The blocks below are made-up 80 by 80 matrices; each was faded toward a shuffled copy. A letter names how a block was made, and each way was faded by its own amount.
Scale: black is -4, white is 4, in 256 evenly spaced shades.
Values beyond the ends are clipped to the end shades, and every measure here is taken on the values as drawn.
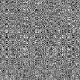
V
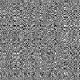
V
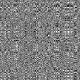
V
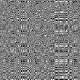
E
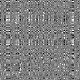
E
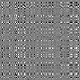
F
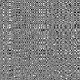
E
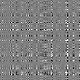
F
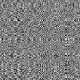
V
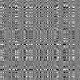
F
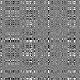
F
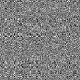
V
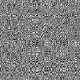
V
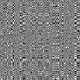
E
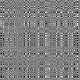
F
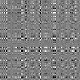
F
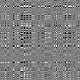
F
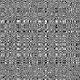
E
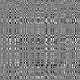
F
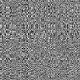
V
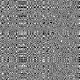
E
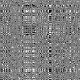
E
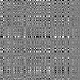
F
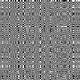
F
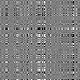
F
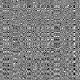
E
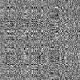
V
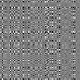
F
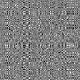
E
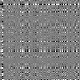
F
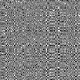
E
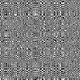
E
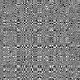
E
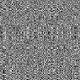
V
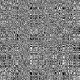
V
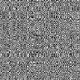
V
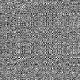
V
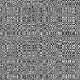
E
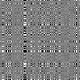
F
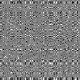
E
